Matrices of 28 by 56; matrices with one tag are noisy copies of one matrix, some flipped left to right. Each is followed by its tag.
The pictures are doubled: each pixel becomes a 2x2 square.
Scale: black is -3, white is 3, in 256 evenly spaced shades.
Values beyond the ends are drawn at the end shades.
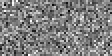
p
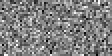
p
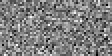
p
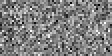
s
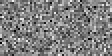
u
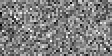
s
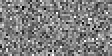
u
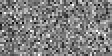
s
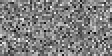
u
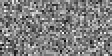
p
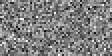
u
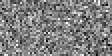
p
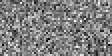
p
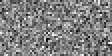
p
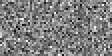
u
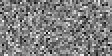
p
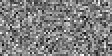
p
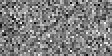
s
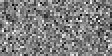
s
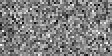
s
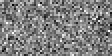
s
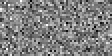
u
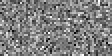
p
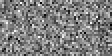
s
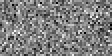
s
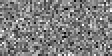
u
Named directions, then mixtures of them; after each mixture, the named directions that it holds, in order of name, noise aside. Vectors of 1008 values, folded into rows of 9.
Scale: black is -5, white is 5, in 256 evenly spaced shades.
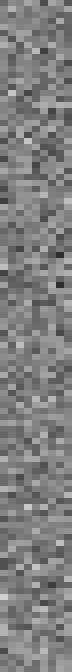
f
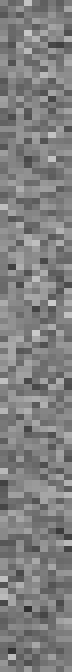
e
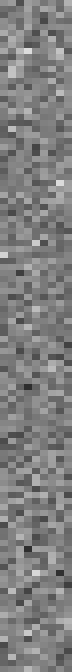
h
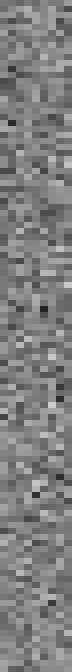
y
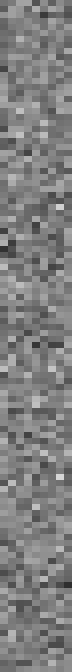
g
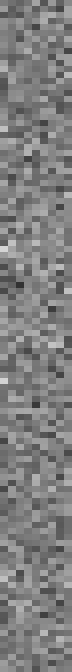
e, g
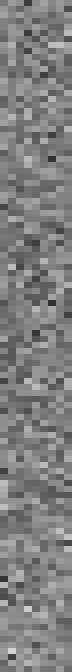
e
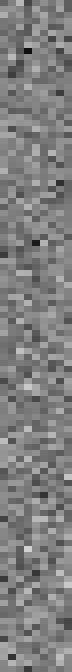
e, h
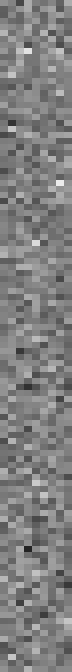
e, h, y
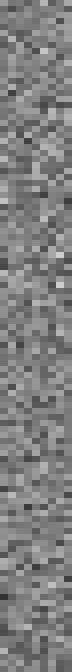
f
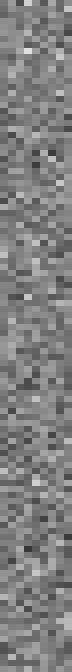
e, f, h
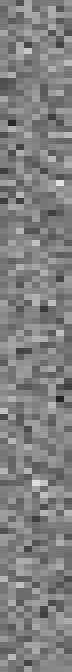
e, h, y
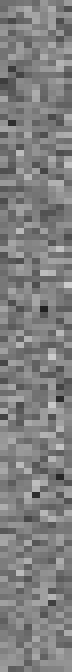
y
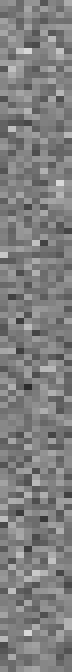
h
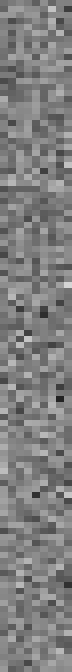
g, y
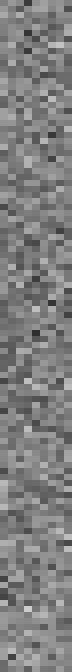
e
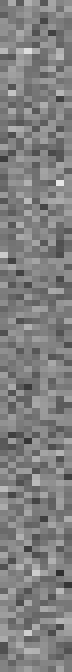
f, h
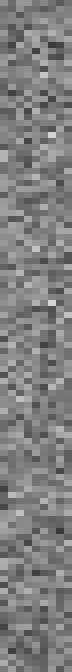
e, f, h
